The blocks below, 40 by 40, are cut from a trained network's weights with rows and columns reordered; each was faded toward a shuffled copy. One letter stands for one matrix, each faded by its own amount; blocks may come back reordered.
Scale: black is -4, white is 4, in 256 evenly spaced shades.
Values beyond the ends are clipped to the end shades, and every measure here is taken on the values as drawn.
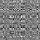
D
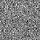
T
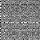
D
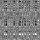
D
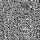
T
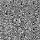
T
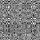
D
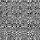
D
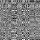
D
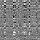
D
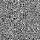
T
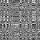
D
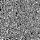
T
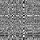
D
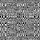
D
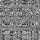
D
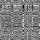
D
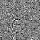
T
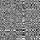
D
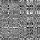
D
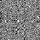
T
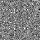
T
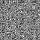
T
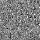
T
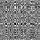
D
